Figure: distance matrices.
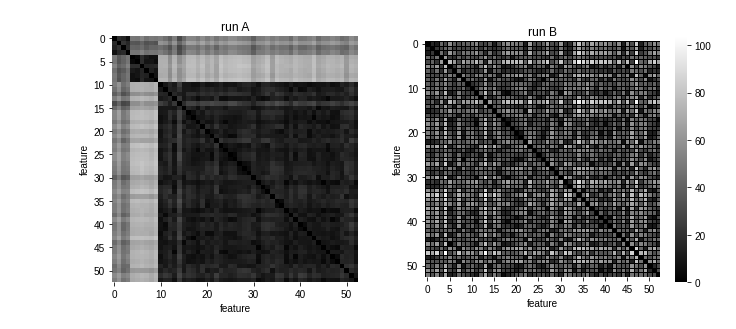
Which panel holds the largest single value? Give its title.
run B
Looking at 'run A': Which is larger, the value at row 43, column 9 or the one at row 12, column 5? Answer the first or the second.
the first
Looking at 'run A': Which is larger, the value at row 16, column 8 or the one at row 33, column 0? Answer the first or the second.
the first
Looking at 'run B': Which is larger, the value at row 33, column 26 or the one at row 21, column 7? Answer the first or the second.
the second
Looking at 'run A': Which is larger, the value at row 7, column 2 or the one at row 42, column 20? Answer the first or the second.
the first
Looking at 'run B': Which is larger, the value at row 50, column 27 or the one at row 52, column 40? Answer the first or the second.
the first
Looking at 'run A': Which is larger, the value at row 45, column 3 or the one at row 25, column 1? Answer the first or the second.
the second
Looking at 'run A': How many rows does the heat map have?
53
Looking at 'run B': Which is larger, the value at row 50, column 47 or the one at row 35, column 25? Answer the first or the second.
the first
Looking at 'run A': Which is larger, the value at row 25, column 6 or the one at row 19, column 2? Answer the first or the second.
the first
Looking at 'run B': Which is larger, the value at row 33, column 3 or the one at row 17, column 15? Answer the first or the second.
the second
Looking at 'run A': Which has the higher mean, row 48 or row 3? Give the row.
3
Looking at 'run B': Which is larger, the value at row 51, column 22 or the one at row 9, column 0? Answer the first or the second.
the first
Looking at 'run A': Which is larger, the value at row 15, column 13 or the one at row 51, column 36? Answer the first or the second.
the second
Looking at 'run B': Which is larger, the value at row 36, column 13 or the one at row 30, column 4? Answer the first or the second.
the second
